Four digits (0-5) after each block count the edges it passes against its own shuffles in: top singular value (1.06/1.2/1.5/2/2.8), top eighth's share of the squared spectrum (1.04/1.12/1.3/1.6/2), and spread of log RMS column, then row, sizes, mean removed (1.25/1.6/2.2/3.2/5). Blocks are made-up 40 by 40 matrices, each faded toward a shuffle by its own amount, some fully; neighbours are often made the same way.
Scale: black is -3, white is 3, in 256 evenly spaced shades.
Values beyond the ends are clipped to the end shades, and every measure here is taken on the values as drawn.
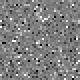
0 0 0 0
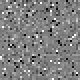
2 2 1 0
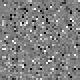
0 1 0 0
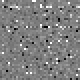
2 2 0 0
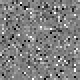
1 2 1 0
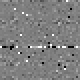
3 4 0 1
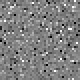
0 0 0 0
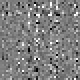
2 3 3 2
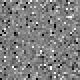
1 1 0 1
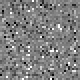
1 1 1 0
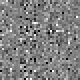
1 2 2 1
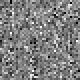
1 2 2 0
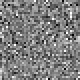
1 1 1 0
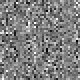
1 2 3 0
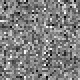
1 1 2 0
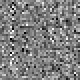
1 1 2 0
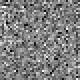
0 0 1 0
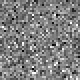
0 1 0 0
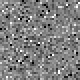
0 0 0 0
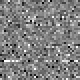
2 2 0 2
